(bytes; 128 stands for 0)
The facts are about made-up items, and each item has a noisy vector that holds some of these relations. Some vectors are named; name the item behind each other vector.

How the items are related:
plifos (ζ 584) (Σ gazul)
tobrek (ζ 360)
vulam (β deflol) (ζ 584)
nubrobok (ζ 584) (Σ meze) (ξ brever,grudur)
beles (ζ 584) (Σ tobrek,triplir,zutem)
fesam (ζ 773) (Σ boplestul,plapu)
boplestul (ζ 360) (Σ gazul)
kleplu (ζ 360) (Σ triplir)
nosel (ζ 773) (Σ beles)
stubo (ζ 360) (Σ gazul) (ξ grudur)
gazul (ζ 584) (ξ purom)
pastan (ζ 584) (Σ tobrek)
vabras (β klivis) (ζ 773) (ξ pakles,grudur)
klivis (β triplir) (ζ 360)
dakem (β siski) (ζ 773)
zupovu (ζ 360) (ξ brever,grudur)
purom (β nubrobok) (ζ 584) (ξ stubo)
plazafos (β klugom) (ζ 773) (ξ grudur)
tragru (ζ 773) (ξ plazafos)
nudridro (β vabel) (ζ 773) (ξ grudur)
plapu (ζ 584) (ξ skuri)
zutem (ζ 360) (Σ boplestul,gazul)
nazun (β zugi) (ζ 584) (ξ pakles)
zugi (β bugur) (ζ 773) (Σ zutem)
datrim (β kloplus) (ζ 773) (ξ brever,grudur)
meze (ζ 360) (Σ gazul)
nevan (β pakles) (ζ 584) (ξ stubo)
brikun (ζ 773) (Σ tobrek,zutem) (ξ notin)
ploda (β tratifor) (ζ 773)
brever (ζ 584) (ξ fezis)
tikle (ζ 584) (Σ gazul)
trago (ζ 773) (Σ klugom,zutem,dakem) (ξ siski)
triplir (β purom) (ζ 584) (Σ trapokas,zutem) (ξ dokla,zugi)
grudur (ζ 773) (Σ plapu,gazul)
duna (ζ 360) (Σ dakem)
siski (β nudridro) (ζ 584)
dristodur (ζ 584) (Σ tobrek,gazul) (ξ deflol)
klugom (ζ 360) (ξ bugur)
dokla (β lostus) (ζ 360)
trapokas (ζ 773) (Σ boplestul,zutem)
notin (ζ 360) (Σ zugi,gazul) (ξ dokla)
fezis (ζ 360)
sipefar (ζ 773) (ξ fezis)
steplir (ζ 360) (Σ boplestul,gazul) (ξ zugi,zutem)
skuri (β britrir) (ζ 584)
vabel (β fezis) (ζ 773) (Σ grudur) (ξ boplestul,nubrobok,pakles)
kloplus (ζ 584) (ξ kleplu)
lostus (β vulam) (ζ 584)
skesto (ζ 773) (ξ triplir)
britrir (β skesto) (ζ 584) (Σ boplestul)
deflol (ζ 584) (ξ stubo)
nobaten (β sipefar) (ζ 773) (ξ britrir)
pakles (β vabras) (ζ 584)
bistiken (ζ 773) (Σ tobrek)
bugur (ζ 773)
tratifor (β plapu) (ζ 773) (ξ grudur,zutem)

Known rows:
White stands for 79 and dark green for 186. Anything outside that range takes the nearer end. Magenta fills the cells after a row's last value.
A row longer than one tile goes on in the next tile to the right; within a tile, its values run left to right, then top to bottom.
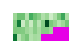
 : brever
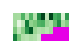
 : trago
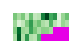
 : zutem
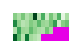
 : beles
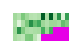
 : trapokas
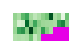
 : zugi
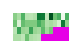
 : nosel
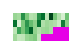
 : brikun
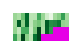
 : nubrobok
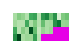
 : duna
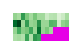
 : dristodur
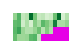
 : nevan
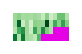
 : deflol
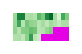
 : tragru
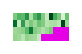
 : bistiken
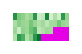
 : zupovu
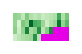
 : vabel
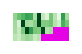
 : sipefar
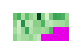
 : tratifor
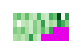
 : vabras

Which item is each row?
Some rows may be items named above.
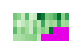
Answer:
skesto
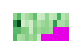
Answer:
pakles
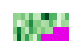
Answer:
zutem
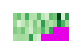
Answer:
vabras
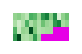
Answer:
duna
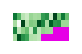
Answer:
klugom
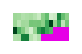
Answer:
plapu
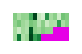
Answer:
dokla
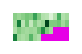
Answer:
lostus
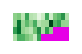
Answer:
gazul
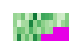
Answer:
kleplu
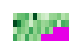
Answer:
pastan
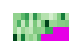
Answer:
purom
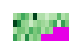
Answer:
pastan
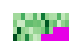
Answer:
triplir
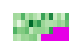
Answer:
fesam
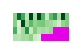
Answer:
plazafos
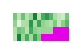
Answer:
kleplu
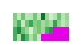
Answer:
britrir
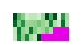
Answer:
tobrek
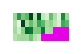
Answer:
nobaten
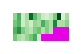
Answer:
nevan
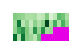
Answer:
deflol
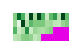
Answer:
plazafos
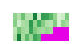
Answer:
kleplu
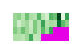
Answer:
vabras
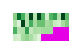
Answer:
plazafos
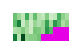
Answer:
kloplus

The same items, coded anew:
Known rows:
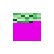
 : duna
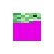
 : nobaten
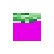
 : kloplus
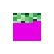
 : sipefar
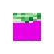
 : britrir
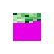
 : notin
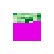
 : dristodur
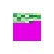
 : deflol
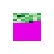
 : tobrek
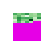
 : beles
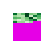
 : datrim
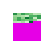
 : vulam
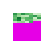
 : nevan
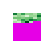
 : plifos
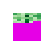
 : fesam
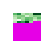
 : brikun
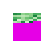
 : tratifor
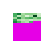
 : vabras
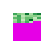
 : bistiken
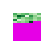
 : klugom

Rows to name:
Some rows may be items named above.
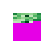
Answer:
grudur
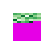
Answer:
duna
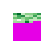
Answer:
zugi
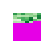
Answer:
britrir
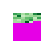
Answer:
trapokas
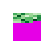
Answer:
plapu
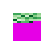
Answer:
duna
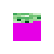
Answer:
nubrobok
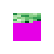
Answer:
meze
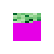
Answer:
stubo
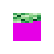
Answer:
plapu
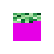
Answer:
dakem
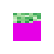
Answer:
pastan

